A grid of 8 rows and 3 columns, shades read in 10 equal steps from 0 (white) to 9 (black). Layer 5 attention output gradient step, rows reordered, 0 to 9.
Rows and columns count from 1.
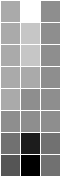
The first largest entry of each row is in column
3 3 3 3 2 1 2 2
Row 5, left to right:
3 4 4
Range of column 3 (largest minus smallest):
1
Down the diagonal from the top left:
3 2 4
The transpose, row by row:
3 3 3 3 3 4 5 6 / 0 2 2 3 4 4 8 9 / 4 4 4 4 4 4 5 5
